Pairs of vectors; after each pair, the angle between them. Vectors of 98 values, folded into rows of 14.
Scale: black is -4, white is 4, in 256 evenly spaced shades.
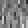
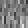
nearly parallel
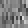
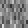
orthogonal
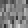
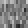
nearly opposite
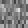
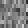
nearly opposite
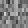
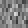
partly aligned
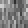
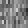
partly opposed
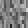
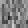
orthogonal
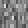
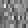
nearly parallel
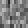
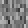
orthogonal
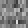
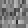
nearly opposite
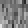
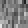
nearly parallel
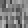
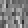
nearly opposite
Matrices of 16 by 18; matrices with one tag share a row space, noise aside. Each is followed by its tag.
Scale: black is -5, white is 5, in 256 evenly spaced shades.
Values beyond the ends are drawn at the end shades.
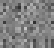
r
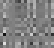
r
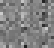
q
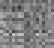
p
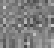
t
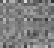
t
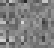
q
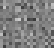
r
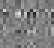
r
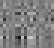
r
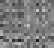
p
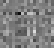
r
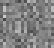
r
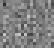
r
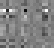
q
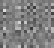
r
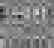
p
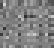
t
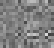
t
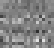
p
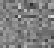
t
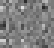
q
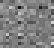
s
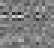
p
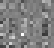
q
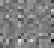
s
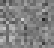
q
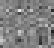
s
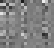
q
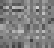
p
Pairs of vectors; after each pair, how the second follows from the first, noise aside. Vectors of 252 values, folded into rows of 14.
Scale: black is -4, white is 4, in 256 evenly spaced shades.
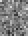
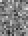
copied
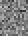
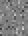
partly zeroed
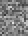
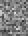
reversed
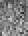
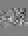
partly zeroed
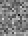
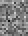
reversed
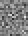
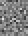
reversed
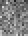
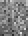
reversed
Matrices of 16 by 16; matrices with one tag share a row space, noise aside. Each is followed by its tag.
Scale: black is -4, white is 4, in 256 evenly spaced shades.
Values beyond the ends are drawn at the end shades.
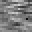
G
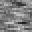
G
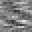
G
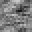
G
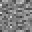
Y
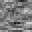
G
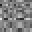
Y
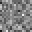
Y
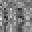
Y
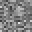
Y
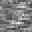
G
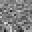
Y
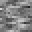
G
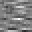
G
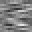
G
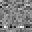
Y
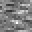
G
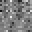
Y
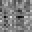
Y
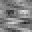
G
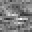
G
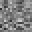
Y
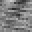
G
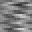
G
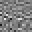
Y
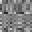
Y
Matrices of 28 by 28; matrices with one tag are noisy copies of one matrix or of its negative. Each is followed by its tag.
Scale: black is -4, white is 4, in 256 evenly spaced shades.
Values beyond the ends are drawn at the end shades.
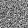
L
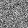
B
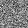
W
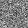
B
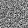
L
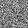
W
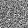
L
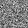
W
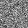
B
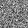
W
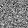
W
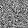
W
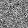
B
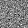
L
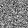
W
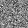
W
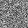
B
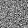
L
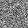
B
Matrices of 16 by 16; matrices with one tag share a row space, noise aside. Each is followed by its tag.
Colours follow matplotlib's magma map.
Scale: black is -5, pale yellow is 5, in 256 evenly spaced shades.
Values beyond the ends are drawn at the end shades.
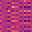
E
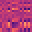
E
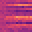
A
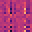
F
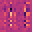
F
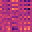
E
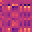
E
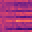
A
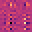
F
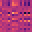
E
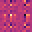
F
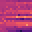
A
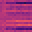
A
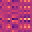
E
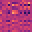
E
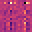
F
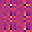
F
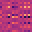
E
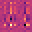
F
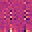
F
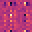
F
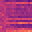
A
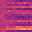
A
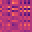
E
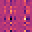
F
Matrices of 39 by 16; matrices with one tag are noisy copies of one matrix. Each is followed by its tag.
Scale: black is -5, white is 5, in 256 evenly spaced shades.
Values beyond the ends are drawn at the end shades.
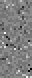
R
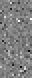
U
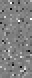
U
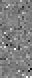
R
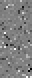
R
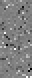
R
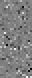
R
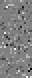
R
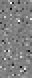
U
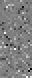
R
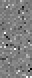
R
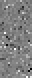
R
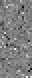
R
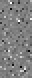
U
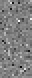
U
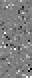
R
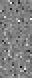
U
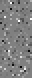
U
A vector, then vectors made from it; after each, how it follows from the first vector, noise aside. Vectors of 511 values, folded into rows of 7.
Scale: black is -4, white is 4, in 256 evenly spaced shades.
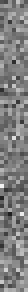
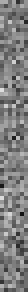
negated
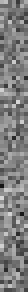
negated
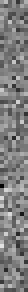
negated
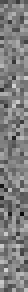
sign-scrambled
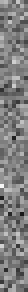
sign-scrambled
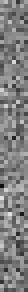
negated
